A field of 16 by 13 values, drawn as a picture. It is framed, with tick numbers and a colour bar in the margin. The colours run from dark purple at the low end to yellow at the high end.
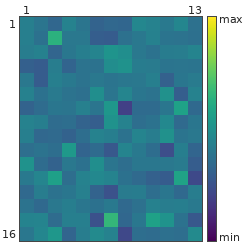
No overall slope runs across the table. The texture is fine-grained noise. The top right is the smoothest part. Overall the values sit about 40% of the way up the scale. There is no seam.
